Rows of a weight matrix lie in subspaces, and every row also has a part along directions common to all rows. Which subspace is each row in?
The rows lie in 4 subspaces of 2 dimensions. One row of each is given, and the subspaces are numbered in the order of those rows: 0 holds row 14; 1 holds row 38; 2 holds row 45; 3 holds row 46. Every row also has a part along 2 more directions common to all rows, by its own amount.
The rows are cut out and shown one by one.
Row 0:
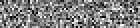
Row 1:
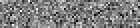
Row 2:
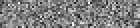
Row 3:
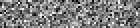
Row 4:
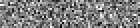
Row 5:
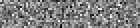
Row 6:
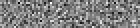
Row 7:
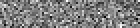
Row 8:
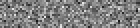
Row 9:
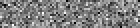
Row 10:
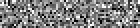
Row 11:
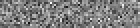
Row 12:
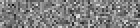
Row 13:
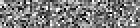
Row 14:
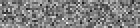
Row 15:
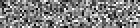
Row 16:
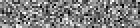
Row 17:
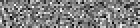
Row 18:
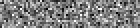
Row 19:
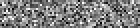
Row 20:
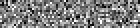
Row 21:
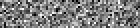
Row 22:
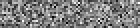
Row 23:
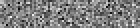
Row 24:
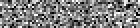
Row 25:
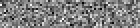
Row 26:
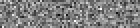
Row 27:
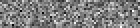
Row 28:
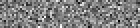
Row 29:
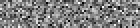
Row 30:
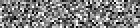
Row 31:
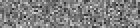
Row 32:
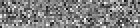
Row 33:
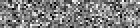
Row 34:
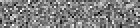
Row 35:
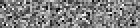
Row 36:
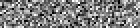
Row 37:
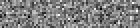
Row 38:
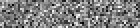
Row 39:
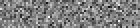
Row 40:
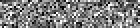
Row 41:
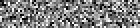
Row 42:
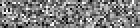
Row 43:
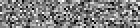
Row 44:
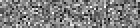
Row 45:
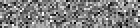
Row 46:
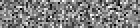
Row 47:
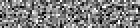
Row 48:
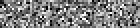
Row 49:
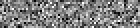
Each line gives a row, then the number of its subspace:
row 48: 1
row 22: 0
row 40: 2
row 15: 2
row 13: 1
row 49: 0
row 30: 1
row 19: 0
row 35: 1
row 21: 1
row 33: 0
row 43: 2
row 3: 1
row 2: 1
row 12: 1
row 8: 3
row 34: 2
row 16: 0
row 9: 2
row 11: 0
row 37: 3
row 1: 2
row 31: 0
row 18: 3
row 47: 3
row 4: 3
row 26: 3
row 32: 0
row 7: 2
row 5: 3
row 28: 3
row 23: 1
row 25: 0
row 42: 0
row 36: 1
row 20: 1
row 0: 2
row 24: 2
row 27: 2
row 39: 3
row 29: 3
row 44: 0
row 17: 2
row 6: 1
